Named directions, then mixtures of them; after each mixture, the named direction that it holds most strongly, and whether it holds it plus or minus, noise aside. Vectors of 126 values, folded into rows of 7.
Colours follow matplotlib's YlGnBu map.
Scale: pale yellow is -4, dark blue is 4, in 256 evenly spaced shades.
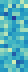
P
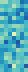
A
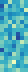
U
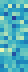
P, plus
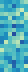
A, minus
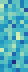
U, minus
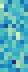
U, minus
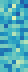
P, minus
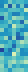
U, plus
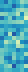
A, minus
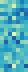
A, plus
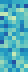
P, minus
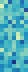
U, minus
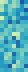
A, plus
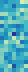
A, minus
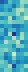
A, minus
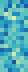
P, minus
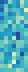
U, plus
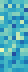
U, minus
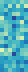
P, plus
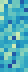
U, minus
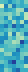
U, minus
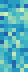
A, minus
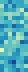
U, minus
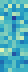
P, plus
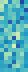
U, minus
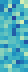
P, plus
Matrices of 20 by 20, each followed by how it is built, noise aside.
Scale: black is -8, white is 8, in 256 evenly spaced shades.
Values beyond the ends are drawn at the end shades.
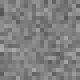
noise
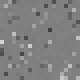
sparse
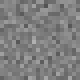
noise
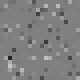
sparse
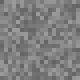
noise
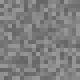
noise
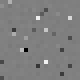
sparse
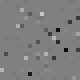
sparse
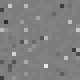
sparse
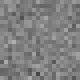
noise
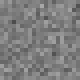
noise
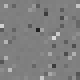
sparse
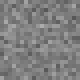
noise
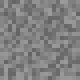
noise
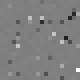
sparse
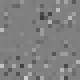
sparse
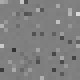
sparse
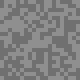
noise
